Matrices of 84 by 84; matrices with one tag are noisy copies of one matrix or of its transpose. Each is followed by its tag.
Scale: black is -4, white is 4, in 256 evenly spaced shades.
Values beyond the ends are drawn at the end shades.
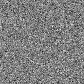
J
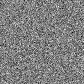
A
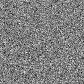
J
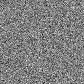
A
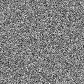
A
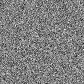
A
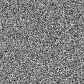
J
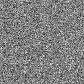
J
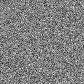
A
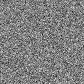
A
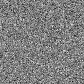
J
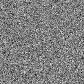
J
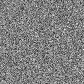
A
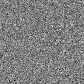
J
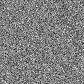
A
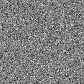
J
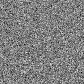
J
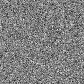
J
